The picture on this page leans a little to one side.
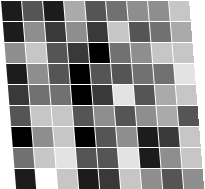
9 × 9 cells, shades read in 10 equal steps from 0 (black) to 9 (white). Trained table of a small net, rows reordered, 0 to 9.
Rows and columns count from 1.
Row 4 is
1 5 3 0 3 3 4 4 8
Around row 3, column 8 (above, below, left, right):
4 4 5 7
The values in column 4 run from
0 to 6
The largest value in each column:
5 9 8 6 5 8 5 7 8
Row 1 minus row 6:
-2 -4 -6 3 -2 1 0 -1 4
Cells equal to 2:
7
